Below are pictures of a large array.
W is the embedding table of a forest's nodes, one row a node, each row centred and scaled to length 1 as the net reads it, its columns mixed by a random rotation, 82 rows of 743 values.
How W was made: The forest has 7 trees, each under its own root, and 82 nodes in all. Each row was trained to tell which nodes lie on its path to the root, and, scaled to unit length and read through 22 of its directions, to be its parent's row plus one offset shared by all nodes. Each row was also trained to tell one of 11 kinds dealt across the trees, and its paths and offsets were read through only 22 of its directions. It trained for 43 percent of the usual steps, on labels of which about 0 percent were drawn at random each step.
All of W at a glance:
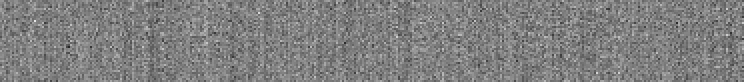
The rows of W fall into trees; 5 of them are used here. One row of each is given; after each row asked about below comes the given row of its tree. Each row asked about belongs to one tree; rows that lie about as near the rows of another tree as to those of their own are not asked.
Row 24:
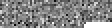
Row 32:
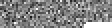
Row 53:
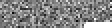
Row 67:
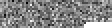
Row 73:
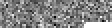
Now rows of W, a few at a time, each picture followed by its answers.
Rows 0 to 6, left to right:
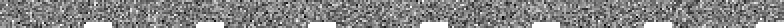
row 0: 67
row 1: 24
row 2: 53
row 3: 32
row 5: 32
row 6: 32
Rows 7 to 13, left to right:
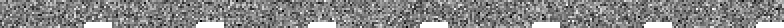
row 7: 67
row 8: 67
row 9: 24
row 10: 67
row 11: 32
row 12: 24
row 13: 67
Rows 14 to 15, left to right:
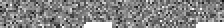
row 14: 32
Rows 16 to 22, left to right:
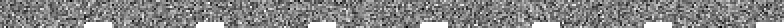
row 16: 73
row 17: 53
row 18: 24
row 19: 67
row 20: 53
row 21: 24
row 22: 53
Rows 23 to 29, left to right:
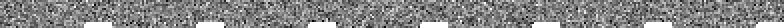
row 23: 73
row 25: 53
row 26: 67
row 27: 67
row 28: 24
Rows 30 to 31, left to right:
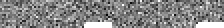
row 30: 67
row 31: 32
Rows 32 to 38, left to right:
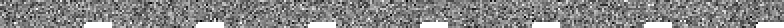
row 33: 53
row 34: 32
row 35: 67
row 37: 73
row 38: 67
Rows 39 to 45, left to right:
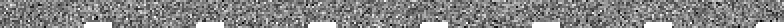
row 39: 32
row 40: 24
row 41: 24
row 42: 53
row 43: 53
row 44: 24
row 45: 53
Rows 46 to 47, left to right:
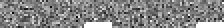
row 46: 53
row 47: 32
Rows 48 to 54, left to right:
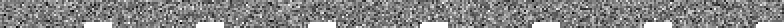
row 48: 53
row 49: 73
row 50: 53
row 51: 67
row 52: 24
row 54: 53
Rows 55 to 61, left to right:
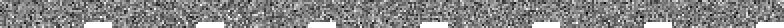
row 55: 32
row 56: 53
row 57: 53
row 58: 24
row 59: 24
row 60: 53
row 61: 67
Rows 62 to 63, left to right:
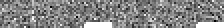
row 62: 67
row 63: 73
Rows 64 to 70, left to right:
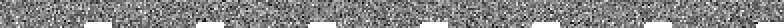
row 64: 73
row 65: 24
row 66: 53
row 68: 32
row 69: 24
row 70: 67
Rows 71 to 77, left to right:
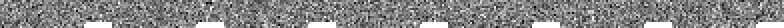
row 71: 24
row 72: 73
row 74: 73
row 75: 24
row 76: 67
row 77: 73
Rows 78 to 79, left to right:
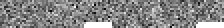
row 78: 73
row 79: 24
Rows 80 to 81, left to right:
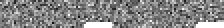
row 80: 73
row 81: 32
